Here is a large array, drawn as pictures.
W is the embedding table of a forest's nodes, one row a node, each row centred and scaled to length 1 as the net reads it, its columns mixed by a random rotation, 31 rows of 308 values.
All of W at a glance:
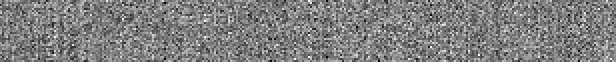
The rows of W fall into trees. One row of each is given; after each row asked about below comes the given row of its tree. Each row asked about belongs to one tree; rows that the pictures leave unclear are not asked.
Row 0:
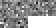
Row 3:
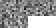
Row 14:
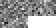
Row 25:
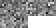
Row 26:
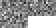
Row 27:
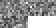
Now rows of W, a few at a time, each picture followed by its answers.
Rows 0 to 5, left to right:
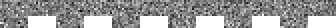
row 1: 14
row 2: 27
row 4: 25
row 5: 26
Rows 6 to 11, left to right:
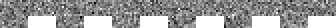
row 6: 14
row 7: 27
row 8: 26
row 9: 27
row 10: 27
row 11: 26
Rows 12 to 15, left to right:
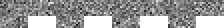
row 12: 25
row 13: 3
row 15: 3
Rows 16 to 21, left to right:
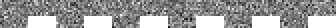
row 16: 26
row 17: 0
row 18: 27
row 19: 25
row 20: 0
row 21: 14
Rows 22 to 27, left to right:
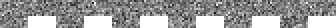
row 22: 26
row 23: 0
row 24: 14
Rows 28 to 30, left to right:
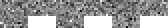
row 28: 0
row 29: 14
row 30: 25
